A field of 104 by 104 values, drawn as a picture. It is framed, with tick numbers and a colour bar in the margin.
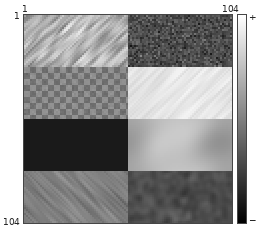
It is made of 4 by 2 panels. Panel 1,1: high, slanting up to the right. Panel 1,2: low, fine-grained. Panel 2,1: middling, checkered. Panel 2,2: very high, slanting up to the right, faint in contrast. Panel 3,1: very low, flat. Panel 3,2: high, smooth. Panel 4,1: middling, slanting down to the right, faint in contrast. Panel 4,2: low, blotchy, faint in contrast.
